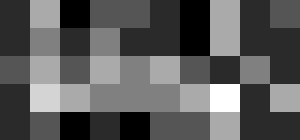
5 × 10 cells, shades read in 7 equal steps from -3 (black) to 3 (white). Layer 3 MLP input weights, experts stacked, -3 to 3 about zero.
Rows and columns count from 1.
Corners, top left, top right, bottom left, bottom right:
-2 -1 -2 -2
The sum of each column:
-9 3 -8 -2 -6 -4 -7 4 -8 -6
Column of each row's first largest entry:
2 8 2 8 8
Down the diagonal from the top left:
-2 0 -1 0 -3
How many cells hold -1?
9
